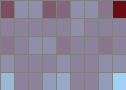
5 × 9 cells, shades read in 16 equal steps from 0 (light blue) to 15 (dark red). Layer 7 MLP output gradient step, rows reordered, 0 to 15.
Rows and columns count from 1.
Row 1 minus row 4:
5 -1 -1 3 3 -1 -1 2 10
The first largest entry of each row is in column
9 1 1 2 2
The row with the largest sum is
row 1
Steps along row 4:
up same same down up same down same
